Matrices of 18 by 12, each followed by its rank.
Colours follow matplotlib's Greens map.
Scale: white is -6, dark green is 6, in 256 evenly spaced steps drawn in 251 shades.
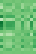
two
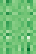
two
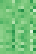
two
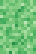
full rank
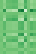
one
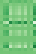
one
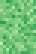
full rank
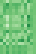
two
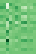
two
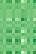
one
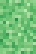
full rank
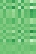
one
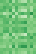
two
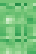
two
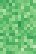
full rank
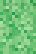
full rank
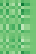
one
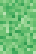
full rank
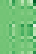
one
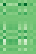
one
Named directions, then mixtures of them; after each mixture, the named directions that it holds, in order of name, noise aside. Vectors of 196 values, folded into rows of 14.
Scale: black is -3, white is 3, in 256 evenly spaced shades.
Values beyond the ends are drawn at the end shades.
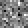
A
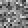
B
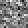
A, B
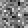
A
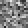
A, B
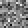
B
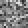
A, B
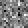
A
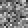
B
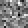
A, B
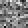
A, B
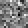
A, B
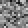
A, B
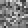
A, B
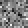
A, B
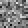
B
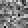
A, B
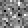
A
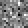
A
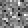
A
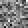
B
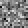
A, B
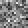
B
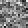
A, B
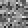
B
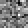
A, B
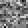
A, B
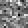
A, B
